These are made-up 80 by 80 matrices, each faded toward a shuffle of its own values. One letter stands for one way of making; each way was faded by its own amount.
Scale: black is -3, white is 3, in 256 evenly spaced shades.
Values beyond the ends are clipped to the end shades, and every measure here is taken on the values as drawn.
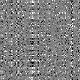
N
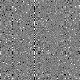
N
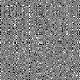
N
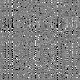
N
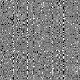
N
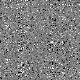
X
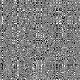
N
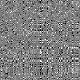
N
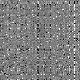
N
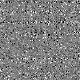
X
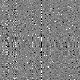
N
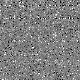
X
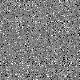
X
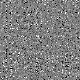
X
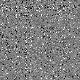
X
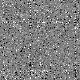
X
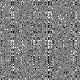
N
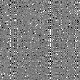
N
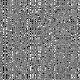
N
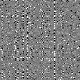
N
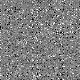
X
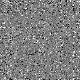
X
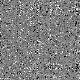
X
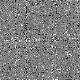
X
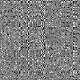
N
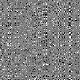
N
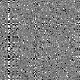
N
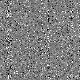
X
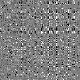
N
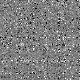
X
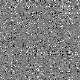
X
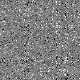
X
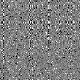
N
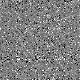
X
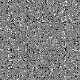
X
